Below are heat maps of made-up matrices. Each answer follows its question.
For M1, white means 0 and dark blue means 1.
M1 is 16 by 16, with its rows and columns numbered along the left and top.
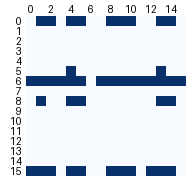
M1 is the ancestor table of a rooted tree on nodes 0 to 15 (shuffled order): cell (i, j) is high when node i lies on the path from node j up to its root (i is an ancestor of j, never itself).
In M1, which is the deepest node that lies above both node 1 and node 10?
0
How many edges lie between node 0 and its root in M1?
2
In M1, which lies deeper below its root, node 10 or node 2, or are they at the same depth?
the same depth
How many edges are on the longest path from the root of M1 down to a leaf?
5
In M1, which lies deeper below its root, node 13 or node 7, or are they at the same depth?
node 13
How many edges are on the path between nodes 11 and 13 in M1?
6
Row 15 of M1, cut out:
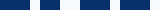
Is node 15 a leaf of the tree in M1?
no
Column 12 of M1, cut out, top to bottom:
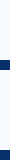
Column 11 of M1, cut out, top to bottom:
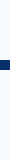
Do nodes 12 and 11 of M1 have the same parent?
no
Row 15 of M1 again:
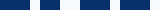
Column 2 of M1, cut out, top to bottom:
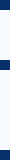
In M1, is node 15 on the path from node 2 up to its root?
yes
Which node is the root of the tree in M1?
6
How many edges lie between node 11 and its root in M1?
1
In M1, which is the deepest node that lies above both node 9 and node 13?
0
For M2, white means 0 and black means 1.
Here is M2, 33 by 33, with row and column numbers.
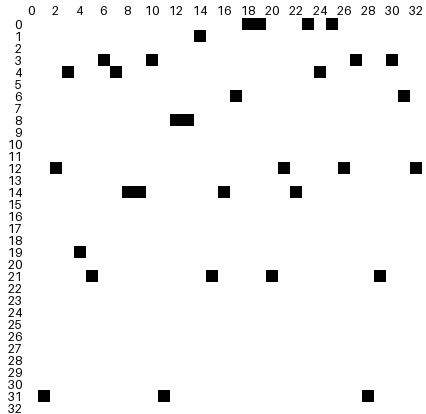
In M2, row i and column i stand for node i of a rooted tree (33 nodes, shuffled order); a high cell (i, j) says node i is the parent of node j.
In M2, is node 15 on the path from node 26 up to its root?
no
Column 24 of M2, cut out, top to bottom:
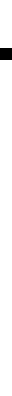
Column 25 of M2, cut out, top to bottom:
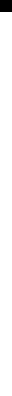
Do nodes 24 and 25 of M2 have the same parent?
no
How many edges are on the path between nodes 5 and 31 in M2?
6
